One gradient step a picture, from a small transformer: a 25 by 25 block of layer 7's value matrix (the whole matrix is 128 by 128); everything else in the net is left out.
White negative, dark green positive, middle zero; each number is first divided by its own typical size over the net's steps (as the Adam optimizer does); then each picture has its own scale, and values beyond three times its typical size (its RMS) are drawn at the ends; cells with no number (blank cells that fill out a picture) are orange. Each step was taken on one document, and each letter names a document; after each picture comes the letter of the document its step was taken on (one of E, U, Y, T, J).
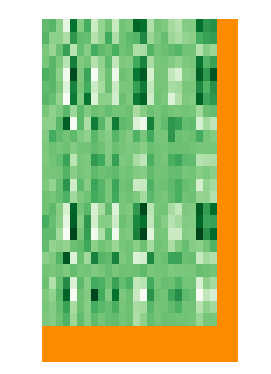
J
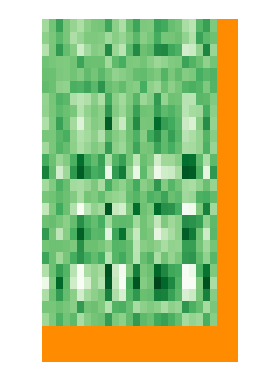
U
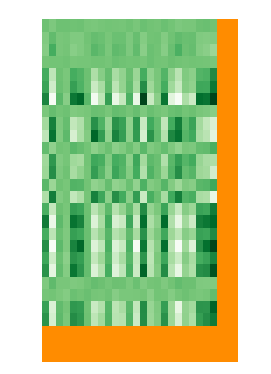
J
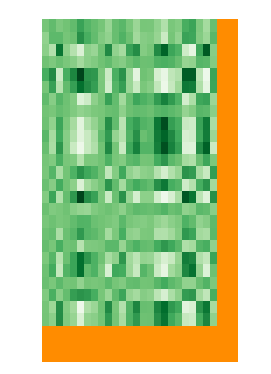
U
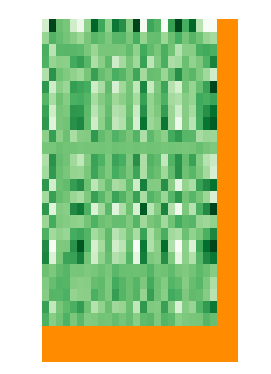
J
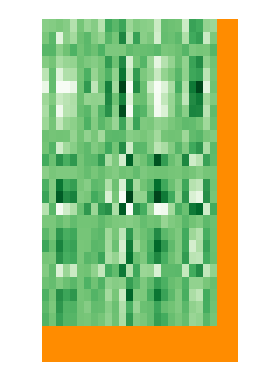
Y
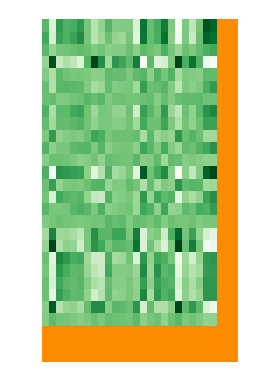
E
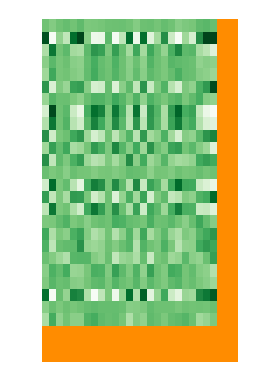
E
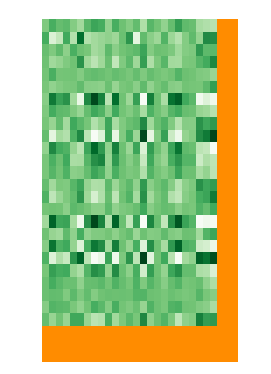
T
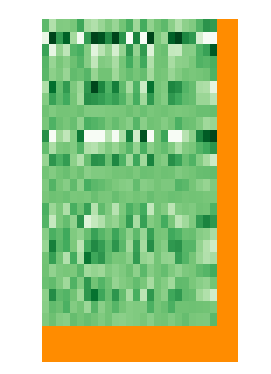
T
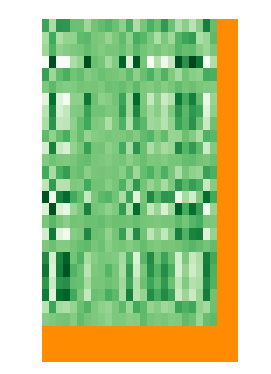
Y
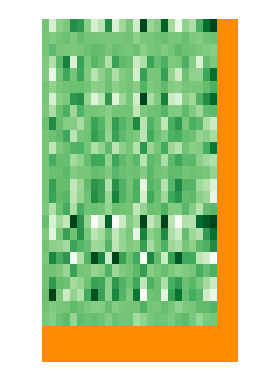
J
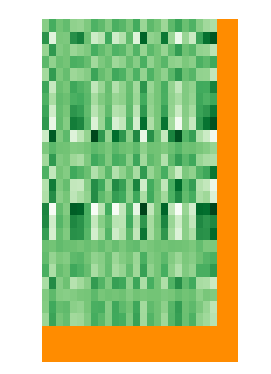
J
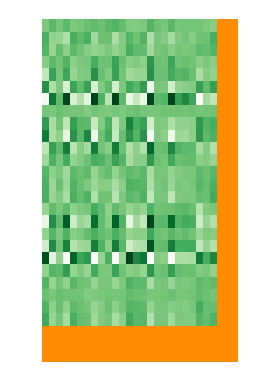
T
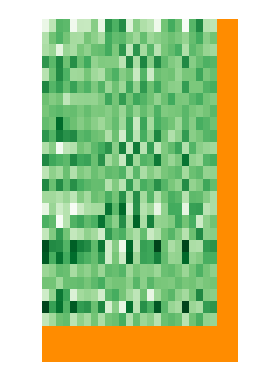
Y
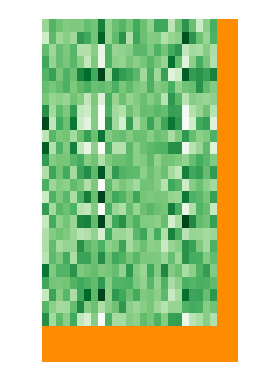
U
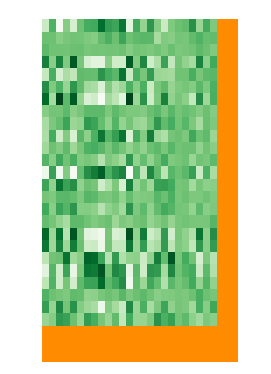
Y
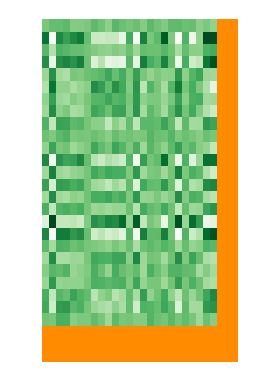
Y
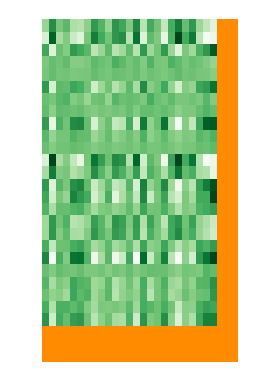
T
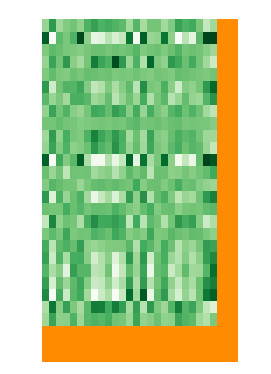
E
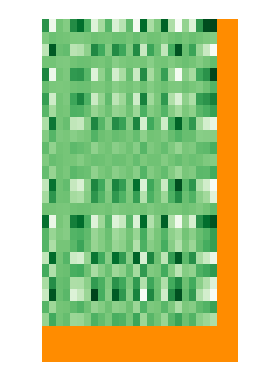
J
